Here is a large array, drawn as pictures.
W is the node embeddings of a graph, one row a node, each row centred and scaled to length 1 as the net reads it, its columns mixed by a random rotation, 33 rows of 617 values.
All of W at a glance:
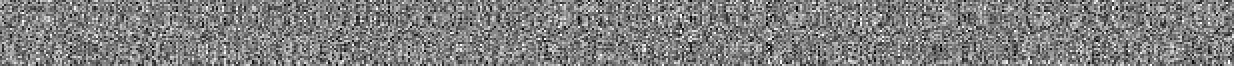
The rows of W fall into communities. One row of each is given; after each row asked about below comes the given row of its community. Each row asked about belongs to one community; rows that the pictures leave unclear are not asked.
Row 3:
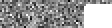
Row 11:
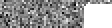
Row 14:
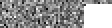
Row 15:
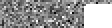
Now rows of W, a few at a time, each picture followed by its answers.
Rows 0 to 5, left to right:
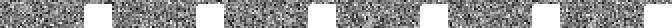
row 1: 3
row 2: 11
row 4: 3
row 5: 3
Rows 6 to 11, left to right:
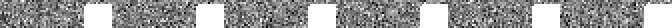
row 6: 11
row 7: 15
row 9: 11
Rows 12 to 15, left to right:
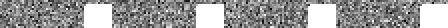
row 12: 11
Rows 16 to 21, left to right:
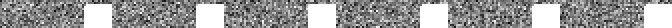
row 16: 14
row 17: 11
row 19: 15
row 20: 14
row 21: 11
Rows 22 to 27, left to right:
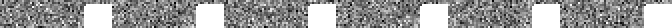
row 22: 3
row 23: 14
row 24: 3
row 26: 14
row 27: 14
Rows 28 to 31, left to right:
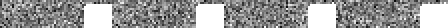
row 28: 14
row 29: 14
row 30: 14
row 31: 15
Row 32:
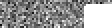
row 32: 15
